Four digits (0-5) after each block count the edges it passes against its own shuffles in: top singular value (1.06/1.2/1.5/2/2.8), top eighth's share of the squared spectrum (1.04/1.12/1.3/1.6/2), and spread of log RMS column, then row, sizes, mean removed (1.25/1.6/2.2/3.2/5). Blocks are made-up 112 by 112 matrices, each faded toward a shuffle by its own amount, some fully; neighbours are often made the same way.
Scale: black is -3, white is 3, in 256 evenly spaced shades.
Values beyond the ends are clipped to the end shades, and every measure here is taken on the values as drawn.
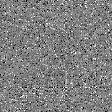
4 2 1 1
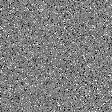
2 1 0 0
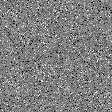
2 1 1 0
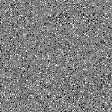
4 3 2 1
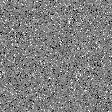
2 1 0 0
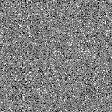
3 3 1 1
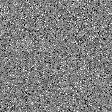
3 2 1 0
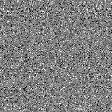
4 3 1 2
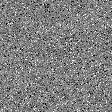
1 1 0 0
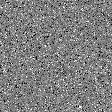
0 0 0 0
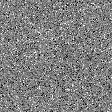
2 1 0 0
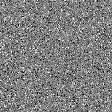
3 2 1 0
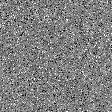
2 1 0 0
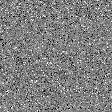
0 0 0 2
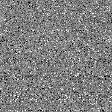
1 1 0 3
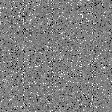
4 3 2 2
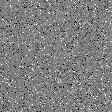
2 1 0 0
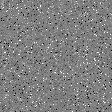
2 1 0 0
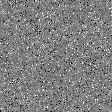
0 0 0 0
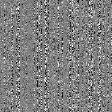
2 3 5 0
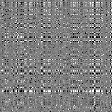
5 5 4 4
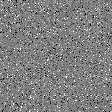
3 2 0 0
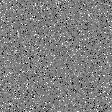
2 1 0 0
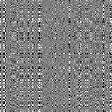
5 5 4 3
